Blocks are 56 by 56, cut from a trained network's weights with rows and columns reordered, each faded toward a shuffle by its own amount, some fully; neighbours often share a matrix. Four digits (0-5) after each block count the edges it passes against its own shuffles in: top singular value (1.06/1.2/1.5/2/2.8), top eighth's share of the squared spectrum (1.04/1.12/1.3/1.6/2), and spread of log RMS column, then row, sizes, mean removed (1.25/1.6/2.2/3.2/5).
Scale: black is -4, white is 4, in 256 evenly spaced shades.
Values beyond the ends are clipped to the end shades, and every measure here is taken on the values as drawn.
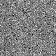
0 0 0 0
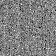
1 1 0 0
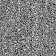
1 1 0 0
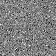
0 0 0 0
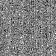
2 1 0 1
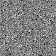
0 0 0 0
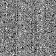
2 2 0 1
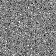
0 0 0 0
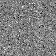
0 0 0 0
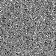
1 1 0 0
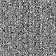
2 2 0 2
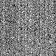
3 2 0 1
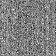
2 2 0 2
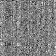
3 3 0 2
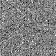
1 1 0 0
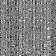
4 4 1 3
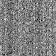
3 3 0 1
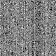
3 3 0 2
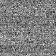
2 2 2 0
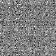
2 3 3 0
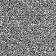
1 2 1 0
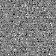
2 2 2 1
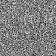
3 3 1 0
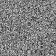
2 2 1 0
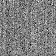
2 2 0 1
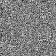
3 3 1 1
